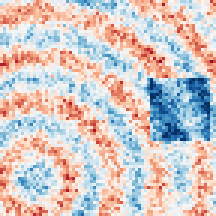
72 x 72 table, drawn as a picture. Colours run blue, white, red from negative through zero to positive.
The halves do not mirror each other. An odd patch, lower than its surroundings, sits in the middle right. The texture is blotchy. The middle right is the ninth with the lowest average. Concentric rings centre on the bottom left. On average the colour sits 50% of the way up the scale.
